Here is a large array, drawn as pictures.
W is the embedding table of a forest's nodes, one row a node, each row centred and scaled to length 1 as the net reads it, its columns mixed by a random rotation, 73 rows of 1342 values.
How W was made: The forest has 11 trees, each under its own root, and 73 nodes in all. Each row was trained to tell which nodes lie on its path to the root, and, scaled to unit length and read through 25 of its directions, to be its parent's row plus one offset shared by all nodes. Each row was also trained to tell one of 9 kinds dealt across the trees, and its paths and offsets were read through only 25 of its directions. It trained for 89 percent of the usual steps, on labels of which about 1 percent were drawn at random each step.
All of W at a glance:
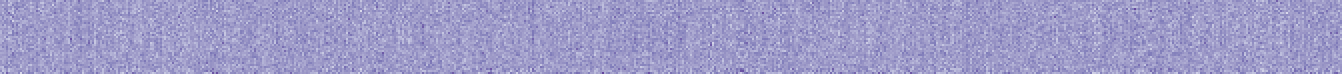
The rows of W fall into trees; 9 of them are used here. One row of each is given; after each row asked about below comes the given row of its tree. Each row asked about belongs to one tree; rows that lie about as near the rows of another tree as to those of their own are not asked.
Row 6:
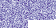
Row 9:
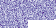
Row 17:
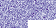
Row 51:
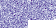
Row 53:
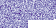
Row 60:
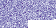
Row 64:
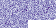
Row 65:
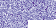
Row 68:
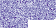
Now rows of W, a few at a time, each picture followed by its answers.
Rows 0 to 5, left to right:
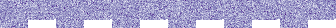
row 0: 6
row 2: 6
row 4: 64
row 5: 53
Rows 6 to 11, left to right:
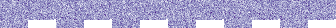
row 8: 64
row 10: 53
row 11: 6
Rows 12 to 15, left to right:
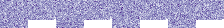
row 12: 68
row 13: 68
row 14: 6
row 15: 60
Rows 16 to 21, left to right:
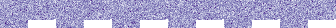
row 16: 64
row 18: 64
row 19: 6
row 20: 65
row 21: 6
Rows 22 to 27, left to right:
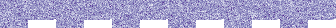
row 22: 65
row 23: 64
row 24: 60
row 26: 9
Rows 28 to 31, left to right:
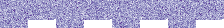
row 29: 9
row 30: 17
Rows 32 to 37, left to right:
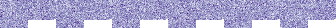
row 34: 53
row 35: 64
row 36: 65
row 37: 9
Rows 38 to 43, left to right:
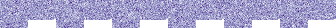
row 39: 64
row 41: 53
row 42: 64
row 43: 64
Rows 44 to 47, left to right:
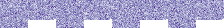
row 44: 6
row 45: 17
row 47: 17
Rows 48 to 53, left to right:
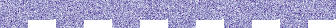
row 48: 9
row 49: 65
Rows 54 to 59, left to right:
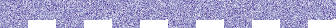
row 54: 51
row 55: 53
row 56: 65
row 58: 6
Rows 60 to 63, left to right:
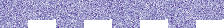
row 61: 53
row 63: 60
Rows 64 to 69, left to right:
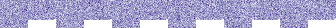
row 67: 53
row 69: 53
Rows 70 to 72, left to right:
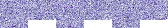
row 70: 6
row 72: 65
